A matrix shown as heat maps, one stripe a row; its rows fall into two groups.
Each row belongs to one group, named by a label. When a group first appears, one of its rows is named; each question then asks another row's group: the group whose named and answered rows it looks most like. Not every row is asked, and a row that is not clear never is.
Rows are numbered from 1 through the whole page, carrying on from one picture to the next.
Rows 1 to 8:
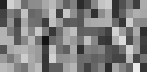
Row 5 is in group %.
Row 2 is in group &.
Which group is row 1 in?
&
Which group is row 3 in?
&
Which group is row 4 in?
%
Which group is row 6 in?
&
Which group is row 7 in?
&
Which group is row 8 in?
%
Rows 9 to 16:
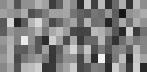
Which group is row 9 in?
%
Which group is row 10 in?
&
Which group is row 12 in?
&
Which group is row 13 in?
&
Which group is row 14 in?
%
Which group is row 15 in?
%
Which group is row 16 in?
%
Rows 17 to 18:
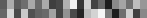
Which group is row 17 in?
%
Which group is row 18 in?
&
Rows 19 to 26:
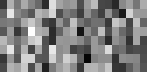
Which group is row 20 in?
&
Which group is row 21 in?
%
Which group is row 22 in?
%
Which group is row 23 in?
%
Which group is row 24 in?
&
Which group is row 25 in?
&
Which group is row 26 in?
&
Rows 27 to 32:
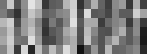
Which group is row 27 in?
%
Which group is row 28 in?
%
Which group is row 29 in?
%
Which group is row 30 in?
%
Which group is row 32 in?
&
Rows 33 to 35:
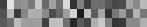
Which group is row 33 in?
&
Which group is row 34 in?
%
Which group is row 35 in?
&
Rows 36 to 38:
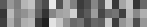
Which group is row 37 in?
&
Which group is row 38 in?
&
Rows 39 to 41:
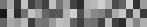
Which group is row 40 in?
%
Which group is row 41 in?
&
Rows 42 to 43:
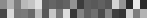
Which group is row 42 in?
%
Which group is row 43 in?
&
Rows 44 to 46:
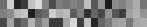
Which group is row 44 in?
%
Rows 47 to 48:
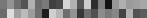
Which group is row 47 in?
%
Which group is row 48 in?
&
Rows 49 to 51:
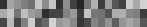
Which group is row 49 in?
&
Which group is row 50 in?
%
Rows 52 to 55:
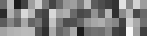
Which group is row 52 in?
%
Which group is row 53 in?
&
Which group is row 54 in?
&
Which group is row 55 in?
&
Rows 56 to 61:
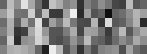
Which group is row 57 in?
%
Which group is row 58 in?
&
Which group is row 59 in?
%
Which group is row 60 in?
%
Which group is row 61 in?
&
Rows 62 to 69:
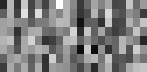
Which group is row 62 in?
&
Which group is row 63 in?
&
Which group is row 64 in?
&
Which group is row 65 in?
%
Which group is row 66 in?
%
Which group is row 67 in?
%
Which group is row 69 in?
&
